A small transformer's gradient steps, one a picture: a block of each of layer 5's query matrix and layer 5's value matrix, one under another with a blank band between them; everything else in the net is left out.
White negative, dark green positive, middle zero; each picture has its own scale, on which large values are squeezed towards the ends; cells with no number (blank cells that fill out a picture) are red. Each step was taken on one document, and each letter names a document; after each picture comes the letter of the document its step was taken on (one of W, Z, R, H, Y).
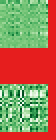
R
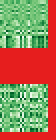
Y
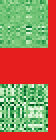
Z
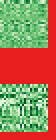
Y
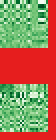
Y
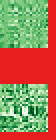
R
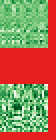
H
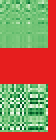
Y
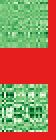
R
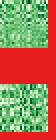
Y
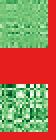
R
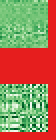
H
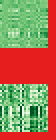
R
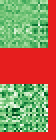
H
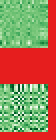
Y
